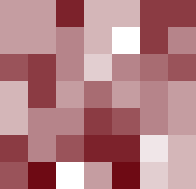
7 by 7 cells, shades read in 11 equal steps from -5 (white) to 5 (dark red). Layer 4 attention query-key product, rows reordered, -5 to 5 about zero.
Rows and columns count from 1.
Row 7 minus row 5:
4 5 -5 -4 3 -3 -1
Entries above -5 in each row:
7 6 7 7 7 7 6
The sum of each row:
4 -6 5 -1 2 7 1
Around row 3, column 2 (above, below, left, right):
-1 3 2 0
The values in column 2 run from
-1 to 5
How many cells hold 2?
5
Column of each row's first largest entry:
3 6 2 2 4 4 2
